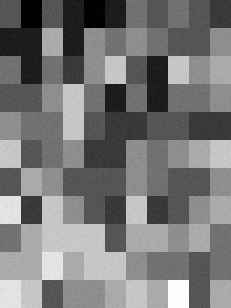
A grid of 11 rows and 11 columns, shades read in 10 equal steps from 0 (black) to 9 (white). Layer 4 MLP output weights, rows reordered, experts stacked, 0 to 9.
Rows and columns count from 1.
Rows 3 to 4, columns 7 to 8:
3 1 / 4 1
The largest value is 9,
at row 11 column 9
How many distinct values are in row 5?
5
